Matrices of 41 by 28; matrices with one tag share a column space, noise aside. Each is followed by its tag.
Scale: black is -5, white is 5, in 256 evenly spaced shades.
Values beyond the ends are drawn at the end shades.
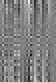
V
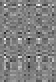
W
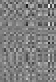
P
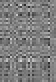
W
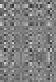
P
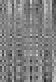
V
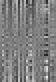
V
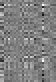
W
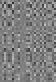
P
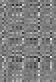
W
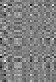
W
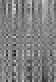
V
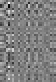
P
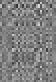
P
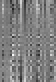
V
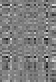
W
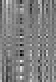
V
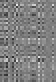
W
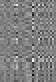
W
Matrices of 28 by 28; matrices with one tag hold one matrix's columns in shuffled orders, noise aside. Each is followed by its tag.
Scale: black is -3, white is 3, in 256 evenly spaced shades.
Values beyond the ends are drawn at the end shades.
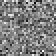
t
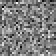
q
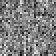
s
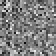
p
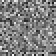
t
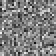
p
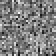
s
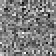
p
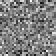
t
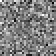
t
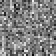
s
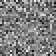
t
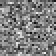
q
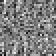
s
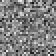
t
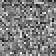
q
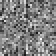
s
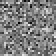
q
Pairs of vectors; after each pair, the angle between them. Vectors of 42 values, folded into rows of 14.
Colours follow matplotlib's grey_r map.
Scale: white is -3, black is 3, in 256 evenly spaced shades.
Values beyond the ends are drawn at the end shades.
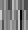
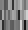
partly opposed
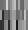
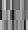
partly opposed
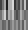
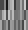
nearly parallel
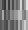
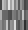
partly opposed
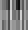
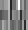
nearly opposite
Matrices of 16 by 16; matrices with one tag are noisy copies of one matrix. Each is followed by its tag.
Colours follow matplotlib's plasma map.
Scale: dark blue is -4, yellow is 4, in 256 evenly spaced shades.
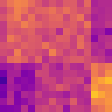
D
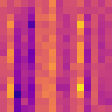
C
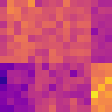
D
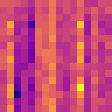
C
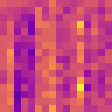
C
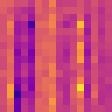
C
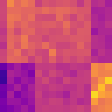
D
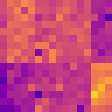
D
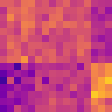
D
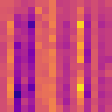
C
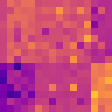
D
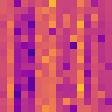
C
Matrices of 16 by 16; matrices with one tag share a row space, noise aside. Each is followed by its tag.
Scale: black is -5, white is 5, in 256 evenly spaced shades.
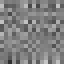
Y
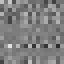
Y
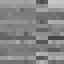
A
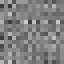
Y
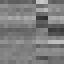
A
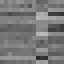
A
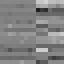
A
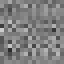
Y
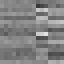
A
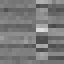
A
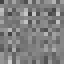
Y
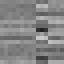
A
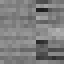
A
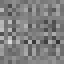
Y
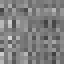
Y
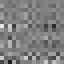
Y
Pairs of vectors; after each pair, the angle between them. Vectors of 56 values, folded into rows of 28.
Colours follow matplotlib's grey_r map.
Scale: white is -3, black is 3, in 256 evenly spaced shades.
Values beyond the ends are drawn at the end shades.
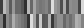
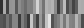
partly aligned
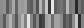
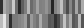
partly opposed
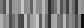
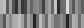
partly opposed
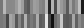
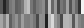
nearly opposite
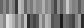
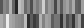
nearly parallel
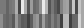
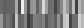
nearly parallel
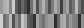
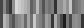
partly opposed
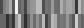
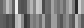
nearly parallel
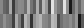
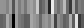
partly aligned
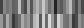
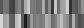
orthogonal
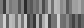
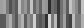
partly opposed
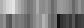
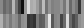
orthogonal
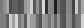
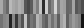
nearly opposite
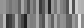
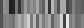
orthogonal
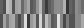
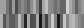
nearly opposite
